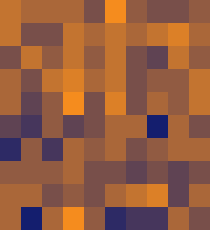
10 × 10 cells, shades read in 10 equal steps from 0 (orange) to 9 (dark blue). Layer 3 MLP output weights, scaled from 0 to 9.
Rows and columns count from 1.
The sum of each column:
39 48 41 24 43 29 45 46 37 36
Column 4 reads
3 2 2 1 0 6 3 3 4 0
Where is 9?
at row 6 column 8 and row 10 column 2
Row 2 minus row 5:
-1 -1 1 2 -2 1 -2 -1 -3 1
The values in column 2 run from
2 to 9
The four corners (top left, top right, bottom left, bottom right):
2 4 3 5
